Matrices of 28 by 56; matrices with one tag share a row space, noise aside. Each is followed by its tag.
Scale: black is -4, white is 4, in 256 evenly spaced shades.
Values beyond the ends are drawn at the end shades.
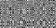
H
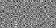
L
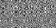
L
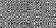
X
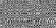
X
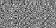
L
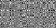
H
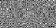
H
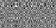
L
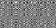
L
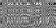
X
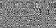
X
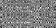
X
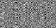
L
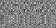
L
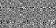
H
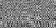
X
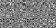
H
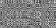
X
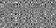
L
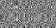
L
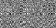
H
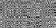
X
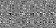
H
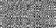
X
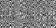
H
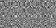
L
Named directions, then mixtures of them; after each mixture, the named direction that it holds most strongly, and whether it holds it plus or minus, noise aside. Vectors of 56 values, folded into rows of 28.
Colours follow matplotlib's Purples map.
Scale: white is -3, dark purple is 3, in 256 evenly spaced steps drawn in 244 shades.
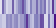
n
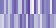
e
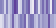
e, plus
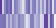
n, minus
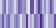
e, minus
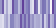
e, plus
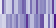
n, plus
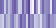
e, plus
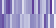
n, minus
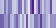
e, minus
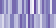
e, plus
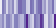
n, plus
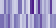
e, minus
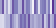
e, plus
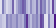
n, plus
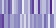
e, minus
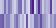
e, minus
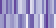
n, minus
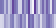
e, plus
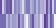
n, minus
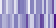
n, plus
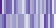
n, minus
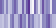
e, plus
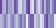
e, plus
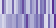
n, plus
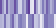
e, plus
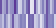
e, plus
